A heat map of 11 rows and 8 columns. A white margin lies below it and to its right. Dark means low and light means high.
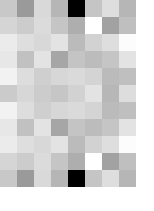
Mirror symmetry: top to bottom. Average level on the scale: 80%. Calmest part: centre.
